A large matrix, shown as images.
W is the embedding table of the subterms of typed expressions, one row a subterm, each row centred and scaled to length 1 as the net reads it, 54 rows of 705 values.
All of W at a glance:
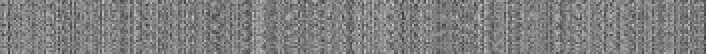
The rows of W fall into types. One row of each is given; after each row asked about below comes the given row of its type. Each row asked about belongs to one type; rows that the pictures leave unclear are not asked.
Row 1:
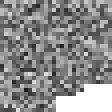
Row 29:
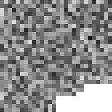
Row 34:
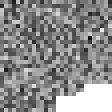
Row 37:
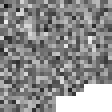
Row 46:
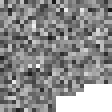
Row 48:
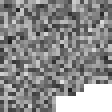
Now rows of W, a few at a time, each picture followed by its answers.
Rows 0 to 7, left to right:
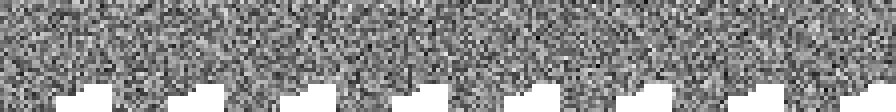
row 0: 48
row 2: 29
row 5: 34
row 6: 1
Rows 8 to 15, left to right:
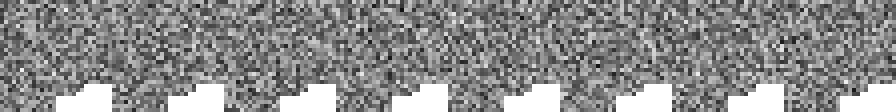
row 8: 37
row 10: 1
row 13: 29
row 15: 48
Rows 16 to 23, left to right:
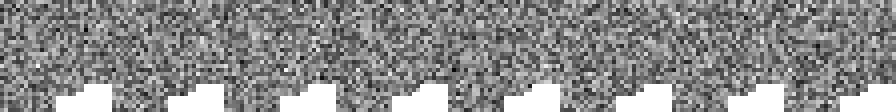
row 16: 48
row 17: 1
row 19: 37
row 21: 1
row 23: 37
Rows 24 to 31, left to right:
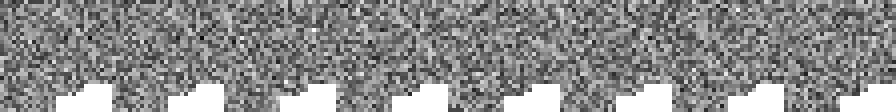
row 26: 29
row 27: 37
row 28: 1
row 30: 37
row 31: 48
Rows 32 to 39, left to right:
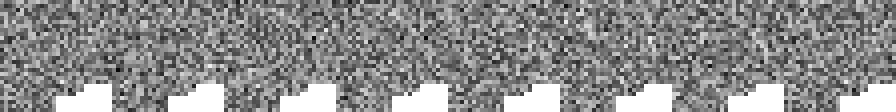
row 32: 48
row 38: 29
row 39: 48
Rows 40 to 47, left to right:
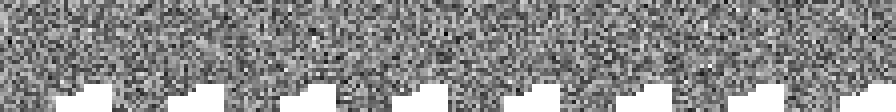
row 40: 29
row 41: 1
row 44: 48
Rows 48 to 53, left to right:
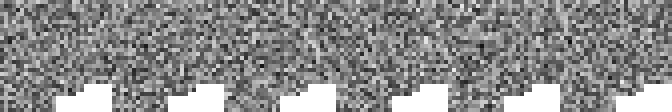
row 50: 29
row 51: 1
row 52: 37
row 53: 29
